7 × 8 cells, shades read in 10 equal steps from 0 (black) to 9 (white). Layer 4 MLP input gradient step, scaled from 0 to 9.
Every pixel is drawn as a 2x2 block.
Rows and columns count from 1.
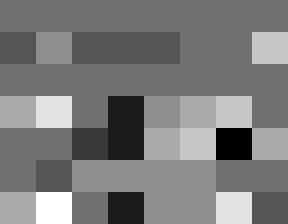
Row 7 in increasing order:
1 3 4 5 5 6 8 9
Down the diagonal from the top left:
4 5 4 1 6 5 8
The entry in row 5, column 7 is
0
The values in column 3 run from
2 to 5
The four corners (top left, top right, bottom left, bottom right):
4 4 6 3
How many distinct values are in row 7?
7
